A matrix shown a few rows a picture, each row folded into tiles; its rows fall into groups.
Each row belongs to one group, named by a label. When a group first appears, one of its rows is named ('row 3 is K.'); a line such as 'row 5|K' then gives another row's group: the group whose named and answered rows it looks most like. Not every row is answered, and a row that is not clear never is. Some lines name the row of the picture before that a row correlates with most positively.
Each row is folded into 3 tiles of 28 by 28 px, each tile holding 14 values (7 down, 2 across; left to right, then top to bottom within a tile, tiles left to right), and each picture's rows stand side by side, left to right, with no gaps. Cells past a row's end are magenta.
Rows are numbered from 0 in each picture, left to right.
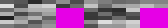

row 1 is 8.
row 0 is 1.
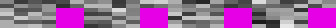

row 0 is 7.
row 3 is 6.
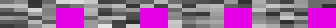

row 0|6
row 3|7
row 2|1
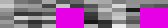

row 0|7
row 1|6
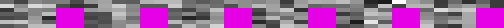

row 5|1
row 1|6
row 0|1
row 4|6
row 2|8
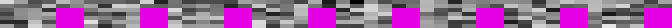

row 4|1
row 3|1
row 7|7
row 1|1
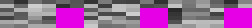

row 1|1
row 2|8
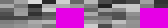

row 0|8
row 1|1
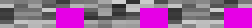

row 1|8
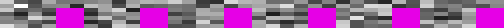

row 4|1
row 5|8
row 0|7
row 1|6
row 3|7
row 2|6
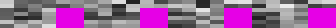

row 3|6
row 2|6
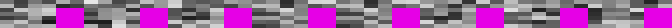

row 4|6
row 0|1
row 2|8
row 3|6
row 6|7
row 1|6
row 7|8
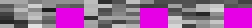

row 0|6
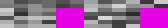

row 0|7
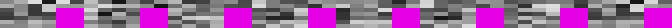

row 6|1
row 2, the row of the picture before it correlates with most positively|0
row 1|7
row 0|8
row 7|8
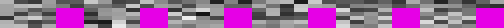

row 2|1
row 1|6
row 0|7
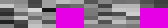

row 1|1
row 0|6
